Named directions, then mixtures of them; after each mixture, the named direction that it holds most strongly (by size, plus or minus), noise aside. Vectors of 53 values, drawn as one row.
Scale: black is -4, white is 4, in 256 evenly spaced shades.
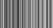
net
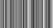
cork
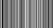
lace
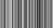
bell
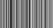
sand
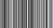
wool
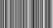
cork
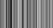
bell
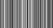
wool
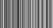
net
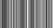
wool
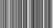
cork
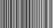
sand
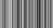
bell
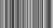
net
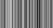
bell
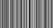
lace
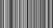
wool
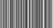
sand
